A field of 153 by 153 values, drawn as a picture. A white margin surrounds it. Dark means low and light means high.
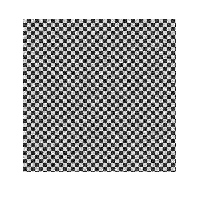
Histogram: two levels. Grain: checkered. Seam: none. Mirror symmetry: none. Average level on the scale: 50%. Slope: none.
